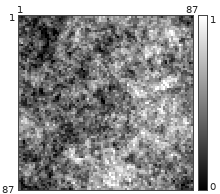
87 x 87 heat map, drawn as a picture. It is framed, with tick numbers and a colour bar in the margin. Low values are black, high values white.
Grain: blotchy. Stripes: none. Odd rows or columns: none. Average level on the scale: 50%. Mirror symmetry: none. Ninth with the lowest average: top left.
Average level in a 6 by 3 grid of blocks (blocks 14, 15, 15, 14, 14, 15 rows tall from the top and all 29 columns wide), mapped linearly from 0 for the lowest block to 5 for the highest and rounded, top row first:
024 / 023 / 124 / 225 / 134 / 152
